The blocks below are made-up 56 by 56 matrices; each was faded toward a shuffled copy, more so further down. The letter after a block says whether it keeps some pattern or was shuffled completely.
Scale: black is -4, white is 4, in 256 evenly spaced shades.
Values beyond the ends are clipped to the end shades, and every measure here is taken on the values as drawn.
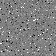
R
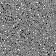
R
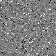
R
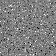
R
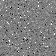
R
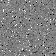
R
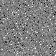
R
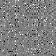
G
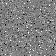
R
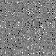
G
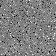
R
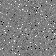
R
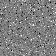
R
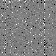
G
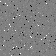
R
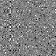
G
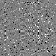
G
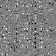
G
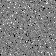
R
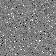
R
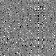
G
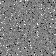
R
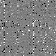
G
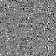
G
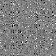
G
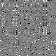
G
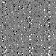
G
